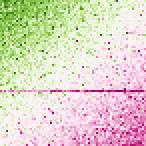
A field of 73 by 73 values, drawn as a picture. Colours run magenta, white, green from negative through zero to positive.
The bottom right is the ninth with the lowest average. Row 46 differs from the rows beside it. Values rise toward the top left. The ninth with the highest average is the top left.
